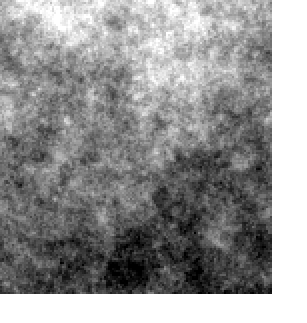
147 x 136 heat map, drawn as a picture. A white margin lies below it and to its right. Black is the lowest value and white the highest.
Average level on the scale: 50%. Odd rows or columns: none. Slope: up to the top. Lone odd cells: none. Stripes: none.
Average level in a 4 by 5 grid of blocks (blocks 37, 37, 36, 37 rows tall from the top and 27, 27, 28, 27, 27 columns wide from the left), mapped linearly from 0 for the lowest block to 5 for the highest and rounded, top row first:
45554 | 33342 | 22211 | 11001
